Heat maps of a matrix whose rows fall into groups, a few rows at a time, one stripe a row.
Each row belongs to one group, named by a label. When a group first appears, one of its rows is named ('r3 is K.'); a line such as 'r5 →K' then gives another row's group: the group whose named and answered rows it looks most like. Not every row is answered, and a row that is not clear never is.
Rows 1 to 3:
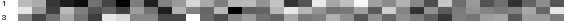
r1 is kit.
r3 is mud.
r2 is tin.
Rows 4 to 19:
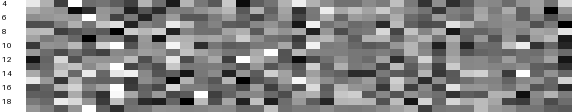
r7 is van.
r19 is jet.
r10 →van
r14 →mud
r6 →jet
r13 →van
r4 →tin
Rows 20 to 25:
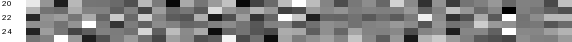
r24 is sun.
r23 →jet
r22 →sun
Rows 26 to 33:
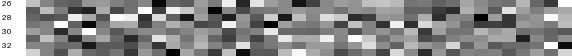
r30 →jet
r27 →sun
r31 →kit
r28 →mud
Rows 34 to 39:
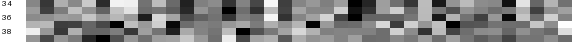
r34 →mud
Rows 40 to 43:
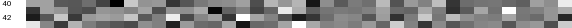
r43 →tin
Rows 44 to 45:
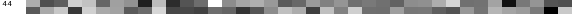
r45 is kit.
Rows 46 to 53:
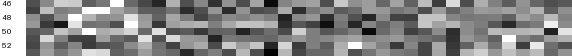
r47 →jet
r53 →jet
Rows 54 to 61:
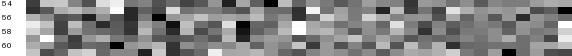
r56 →kit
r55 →van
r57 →tin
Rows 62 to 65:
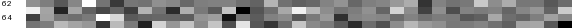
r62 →jet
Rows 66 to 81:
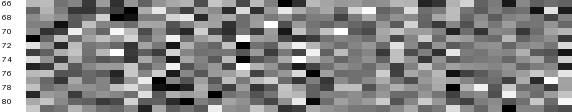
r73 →van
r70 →mud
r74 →tin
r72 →tin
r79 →sun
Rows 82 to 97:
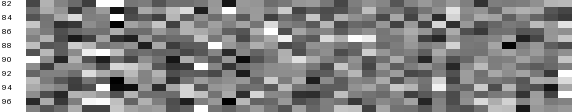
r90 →tin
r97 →mud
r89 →jet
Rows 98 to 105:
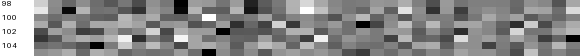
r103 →van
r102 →sun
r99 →tin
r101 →mud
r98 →tin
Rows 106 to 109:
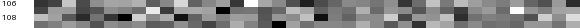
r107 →sun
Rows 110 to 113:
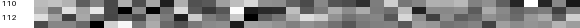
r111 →jet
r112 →tin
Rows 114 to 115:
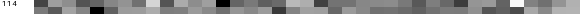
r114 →sun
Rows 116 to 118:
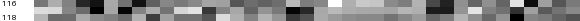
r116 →kit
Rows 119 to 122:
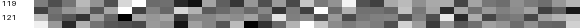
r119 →mud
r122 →tin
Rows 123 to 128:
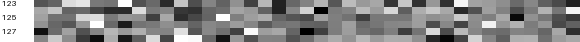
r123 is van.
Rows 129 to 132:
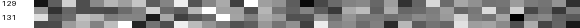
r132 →van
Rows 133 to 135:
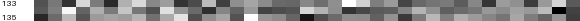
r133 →mud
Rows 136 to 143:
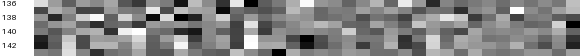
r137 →sun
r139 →kit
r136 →tin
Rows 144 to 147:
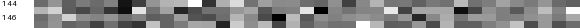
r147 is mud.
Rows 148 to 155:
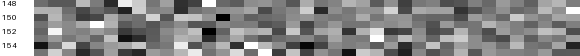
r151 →jet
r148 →mud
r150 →sun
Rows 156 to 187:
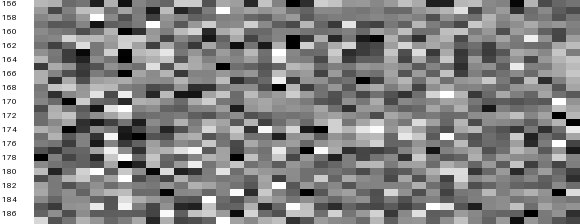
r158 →jet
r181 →van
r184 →mud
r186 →kit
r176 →kit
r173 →kit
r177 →van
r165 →sun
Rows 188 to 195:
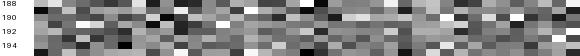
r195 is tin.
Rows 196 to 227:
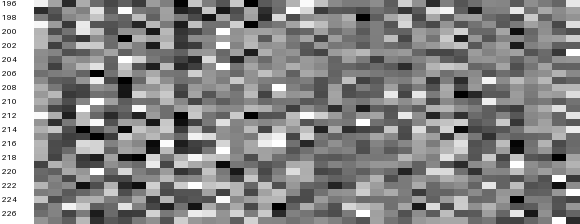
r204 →mud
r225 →van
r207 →jet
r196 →tin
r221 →kit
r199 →tin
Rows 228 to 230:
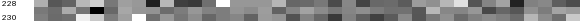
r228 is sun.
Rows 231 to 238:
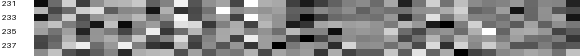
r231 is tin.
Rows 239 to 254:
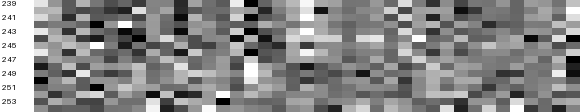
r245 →jet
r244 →kit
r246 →tin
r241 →tin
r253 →sun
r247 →kit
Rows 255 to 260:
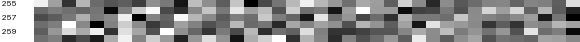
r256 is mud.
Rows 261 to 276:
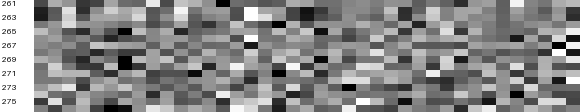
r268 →kit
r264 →jet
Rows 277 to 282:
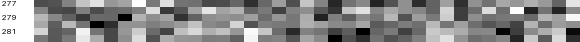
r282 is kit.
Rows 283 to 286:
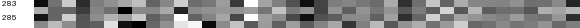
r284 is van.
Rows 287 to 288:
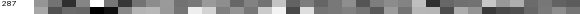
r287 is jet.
